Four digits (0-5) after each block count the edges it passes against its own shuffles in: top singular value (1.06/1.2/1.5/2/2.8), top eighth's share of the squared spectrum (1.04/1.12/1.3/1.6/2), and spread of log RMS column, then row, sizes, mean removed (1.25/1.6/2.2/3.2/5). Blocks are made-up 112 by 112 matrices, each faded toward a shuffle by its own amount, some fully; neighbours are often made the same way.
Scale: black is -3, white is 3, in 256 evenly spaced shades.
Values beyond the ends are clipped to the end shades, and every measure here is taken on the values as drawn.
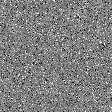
0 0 0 0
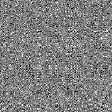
4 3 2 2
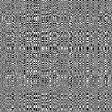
5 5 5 4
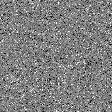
3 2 1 0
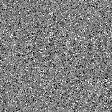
3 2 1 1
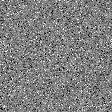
0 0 0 0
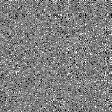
4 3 2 2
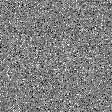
1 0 0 0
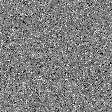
1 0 0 0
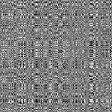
5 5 4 4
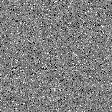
2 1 0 0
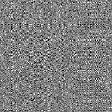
5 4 3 3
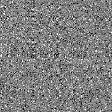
4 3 2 1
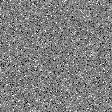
2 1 1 0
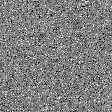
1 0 0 0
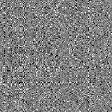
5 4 3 2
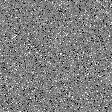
0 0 0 0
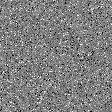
0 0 0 0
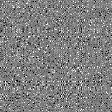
5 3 2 2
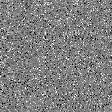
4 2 1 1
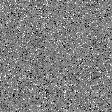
3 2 1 0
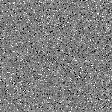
3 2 0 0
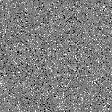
3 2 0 0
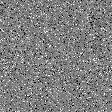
2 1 0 0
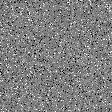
0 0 0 0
